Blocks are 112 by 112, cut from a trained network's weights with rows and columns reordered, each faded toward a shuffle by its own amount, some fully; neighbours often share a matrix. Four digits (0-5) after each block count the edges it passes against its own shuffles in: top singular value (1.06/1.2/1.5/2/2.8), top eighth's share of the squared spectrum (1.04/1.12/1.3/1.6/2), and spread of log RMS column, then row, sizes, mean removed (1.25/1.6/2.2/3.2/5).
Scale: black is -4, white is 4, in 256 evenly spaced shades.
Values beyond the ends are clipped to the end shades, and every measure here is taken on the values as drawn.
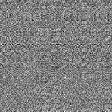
4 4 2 2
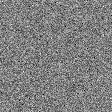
2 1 0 0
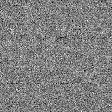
3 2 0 1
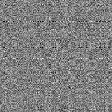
4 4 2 2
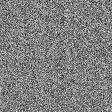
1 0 0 0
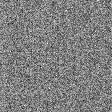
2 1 0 0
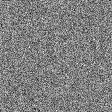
0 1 0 0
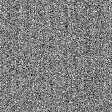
3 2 0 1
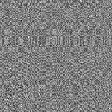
5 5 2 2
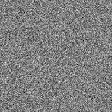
4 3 0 1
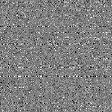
4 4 1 3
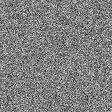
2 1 0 0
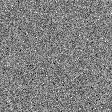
0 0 0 0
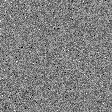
0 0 0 0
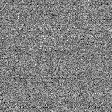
3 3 0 1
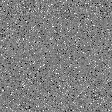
2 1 0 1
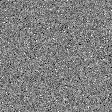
1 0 0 0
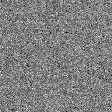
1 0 0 0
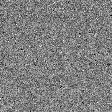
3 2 0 1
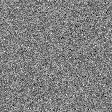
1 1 0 0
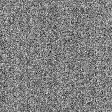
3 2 0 0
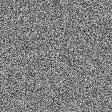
0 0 0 0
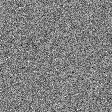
0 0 0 0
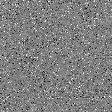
2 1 0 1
